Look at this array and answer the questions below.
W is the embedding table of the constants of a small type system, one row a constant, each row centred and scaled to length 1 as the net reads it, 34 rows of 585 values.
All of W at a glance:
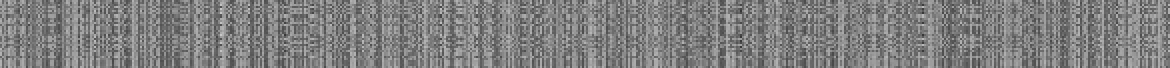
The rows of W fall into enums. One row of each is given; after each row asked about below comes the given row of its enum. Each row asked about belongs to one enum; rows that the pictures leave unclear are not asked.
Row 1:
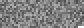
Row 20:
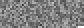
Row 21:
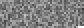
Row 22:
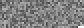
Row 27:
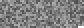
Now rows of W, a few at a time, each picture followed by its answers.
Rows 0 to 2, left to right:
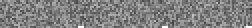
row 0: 27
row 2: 21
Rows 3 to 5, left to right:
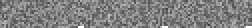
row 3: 22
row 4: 21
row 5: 20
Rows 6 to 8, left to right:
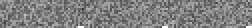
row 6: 21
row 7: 22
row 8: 22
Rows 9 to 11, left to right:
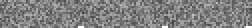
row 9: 1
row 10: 27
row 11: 21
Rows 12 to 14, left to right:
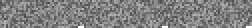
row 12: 22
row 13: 1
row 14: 1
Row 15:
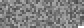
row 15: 27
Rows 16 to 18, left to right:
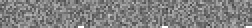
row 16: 1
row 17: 21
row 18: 20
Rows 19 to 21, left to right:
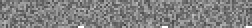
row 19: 22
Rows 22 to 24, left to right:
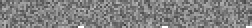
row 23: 20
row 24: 27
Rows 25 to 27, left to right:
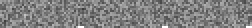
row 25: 21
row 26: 27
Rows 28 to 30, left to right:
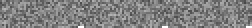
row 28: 22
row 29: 1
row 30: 27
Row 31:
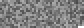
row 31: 27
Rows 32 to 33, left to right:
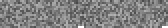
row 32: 27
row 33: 1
